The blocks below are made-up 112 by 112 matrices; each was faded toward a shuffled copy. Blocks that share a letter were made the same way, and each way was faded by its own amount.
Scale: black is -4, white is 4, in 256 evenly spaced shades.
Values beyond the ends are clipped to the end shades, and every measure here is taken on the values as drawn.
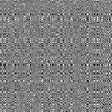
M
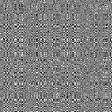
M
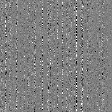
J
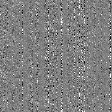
J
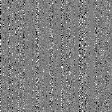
J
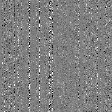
J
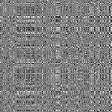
M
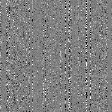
J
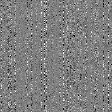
J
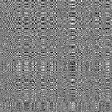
M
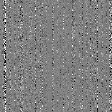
J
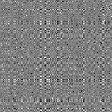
M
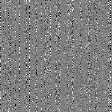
J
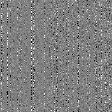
J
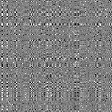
M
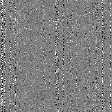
J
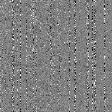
J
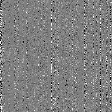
J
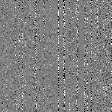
J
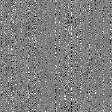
J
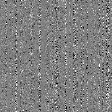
J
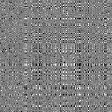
M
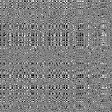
M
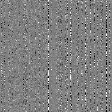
J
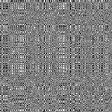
M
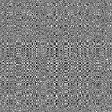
M
